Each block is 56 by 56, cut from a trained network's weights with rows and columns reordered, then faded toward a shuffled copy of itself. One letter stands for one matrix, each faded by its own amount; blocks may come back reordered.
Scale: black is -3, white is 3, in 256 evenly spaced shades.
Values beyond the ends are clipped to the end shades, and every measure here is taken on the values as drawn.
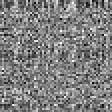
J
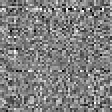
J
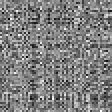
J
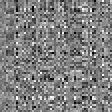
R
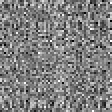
J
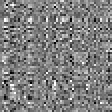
R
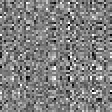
R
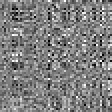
R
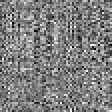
J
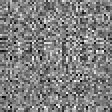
J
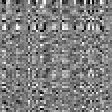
R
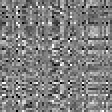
R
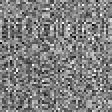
J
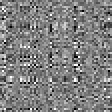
R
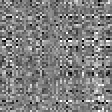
R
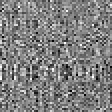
J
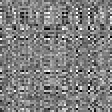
R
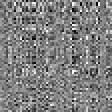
R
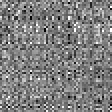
R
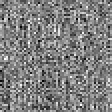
J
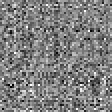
J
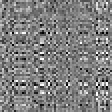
R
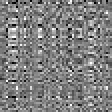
R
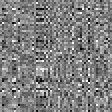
R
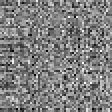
J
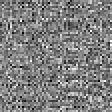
J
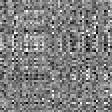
R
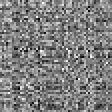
J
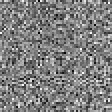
J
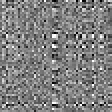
R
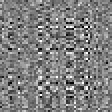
R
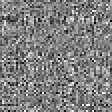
J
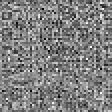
J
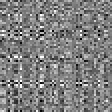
R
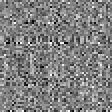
J
